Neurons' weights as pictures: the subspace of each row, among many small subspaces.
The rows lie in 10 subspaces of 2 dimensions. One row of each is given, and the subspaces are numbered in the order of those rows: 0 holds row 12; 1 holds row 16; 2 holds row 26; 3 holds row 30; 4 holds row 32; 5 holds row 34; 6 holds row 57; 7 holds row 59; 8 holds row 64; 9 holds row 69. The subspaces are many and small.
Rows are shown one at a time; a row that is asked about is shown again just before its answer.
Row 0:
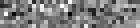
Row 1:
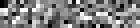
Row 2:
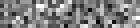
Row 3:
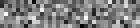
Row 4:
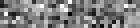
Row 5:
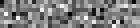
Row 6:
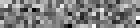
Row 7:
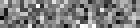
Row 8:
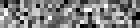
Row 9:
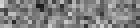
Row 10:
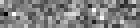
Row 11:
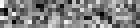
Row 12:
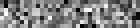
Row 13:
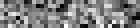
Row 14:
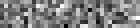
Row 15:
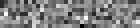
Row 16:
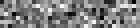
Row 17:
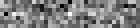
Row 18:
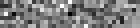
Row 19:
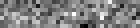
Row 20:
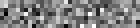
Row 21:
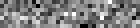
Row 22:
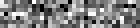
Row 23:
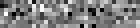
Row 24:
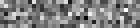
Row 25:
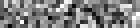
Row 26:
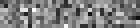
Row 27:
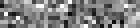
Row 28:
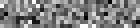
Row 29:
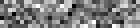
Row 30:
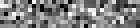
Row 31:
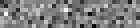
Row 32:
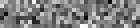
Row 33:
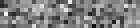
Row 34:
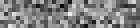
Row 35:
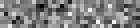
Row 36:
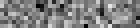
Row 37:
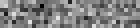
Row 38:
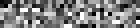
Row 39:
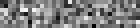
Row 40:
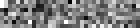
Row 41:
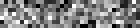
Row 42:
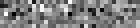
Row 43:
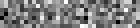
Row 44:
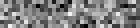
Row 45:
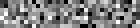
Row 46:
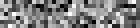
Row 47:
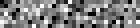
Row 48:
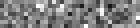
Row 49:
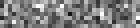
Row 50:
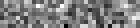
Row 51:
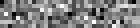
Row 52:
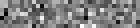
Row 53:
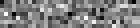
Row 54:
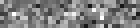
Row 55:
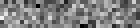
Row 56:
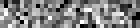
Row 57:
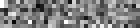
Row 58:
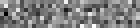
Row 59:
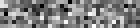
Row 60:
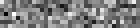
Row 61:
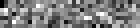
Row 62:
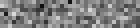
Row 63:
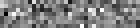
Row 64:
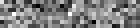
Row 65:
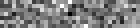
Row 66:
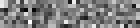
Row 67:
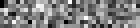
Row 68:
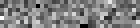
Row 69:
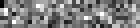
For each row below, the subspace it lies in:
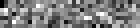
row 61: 9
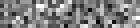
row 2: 2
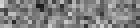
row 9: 6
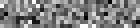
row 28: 4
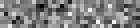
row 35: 2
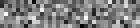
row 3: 4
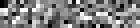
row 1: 9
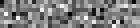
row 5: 1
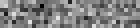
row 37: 2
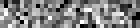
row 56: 0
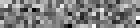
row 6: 9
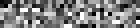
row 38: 9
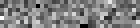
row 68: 1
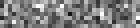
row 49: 9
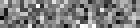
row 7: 5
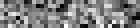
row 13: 7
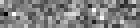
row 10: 4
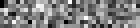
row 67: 6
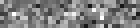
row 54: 4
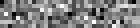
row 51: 1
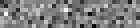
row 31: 0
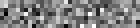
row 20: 7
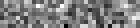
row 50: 7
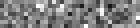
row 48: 6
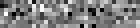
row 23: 3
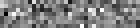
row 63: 3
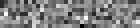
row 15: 1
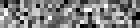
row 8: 0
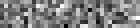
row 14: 2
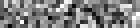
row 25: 0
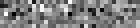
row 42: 3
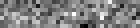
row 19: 4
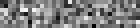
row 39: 2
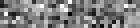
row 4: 7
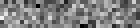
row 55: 8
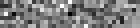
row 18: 3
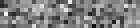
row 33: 7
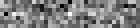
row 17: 5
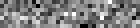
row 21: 4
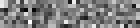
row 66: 6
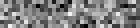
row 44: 5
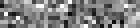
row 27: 7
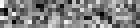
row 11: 9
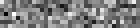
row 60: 1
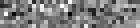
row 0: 3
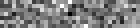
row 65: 3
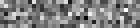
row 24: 8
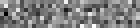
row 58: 0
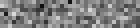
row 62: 2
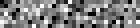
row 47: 0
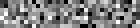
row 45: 8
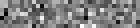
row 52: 5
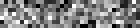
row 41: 8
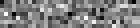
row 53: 1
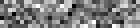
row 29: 8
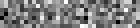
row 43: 8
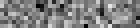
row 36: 6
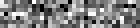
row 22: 5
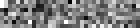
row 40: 6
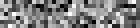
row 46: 5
